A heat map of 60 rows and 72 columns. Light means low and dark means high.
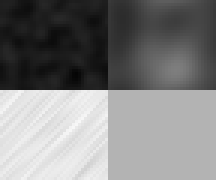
The table splits into 2 rows of 2 panels. Panel 1,1: very high, blotchy, faint in contrast. Panel 1,2: high, smooth. Panel 2,1: very low, slanting up to the right, faint in contrast. Panel 2,2: low, flat.
